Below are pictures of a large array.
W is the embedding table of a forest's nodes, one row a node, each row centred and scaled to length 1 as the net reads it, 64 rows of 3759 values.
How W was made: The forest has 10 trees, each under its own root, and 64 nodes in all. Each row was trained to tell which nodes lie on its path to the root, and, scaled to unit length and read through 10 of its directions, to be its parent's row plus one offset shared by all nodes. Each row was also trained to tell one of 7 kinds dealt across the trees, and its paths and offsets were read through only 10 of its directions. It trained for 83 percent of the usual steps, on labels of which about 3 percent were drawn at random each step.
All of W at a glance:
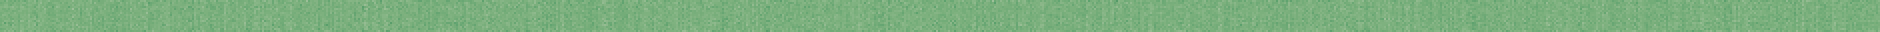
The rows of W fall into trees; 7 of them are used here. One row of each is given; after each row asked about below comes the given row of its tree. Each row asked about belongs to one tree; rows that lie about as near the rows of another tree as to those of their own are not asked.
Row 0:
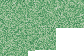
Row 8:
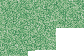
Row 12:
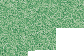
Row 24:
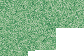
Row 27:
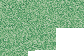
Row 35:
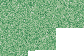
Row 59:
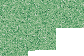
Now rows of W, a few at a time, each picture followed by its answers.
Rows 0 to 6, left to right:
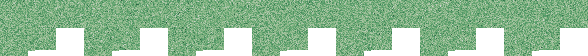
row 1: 35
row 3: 12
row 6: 59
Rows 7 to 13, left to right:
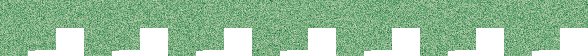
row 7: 8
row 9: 8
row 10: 35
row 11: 59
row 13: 27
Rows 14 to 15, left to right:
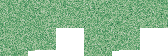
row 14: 27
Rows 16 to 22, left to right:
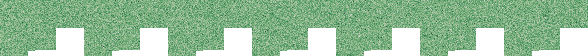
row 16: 59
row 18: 59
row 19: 8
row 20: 27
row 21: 35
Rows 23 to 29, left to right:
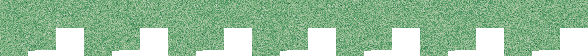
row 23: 8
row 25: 59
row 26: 8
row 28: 12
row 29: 59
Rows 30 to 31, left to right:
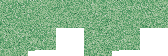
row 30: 27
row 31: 35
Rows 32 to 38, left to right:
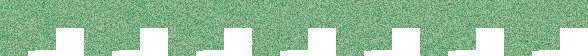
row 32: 24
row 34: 8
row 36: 0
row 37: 24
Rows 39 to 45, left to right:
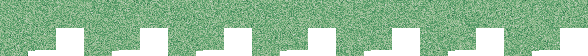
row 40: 8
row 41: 27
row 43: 12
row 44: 24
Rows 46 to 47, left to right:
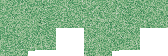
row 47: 59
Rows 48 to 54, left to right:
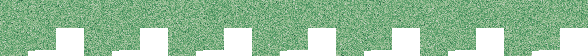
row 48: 35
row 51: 8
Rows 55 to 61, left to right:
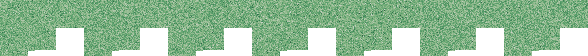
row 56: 27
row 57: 59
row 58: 59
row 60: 27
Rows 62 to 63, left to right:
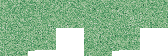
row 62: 8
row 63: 27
